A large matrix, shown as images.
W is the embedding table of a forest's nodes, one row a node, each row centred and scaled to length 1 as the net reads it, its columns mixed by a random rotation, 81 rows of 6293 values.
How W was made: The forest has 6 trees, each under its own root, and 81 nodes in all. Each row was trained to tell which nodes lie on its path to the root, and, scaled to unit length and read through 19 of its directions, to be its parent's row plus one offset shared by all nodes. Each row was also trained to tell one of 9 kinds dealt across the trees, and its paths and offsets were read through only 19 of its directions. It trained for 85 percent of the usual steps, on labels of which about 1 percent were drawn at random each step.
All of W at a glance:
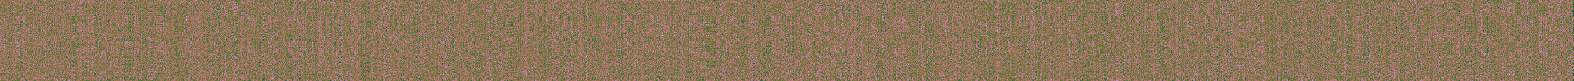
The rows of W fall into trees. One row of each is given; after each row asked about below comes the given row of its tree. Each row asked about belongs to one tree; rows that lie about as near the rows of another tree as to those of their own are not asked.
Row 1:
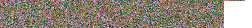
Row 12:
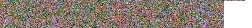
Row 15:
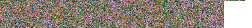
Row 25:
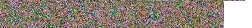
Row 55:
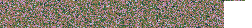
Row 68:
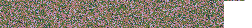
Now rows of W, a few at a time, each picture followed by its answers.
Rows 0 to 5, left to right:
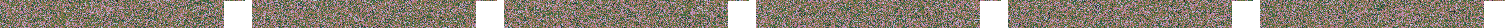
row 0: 25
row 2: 12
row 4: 15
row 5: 68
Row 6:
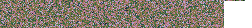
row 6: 15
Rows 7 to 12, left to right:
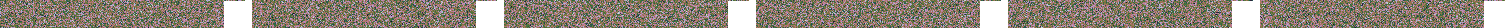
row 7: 15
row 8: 12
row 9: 68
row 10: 15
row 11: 15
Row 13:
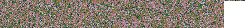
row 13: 15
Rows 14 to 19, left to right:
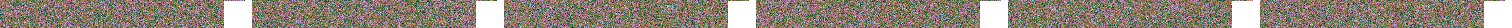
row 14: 12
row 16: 1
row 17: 1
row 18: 1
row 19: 1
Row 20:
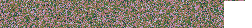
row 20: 1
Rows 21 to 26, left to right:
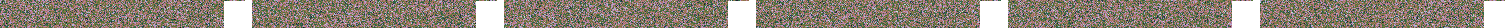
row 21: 55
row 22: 55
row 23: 1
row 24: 15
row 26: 55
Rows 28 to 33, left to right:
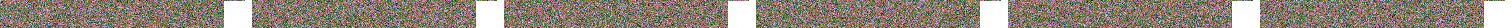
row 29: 15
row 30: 12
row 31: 55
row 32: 25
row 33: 68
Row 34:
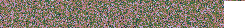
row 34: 1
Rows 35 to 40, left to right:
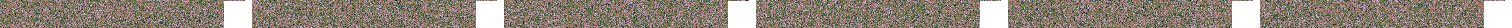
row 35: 25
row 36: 12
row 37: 15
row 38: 12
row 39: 12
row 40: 12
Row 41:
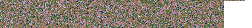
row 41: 1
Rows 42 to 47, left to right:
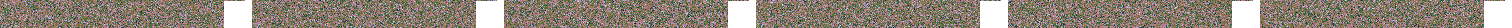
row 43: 1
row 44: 68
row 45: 1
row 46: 1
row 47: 12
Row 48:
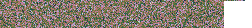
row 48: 55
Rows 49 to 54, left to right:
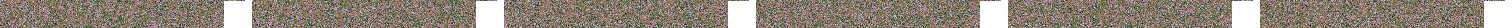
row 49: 25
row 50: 1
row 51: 1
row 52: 1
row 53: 55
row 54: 68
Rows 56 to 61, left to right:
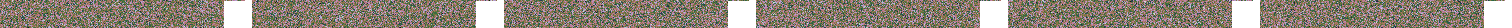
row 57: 12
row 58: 15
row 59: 1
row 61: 1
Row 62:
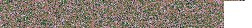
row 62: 55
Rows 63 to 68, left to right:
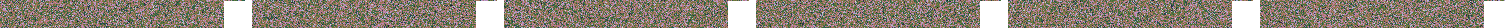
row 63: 15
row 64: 12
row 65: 55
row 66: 55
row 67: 15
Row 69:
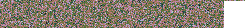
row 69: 12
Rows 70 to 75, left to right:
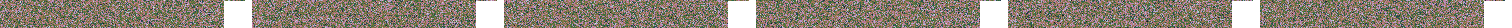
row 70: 15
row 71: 12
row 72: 55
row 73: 15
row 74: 12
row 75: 15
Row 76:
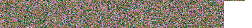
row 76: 68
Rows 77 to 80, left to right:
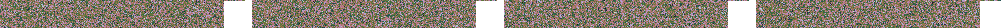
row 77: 12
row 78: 12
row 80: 15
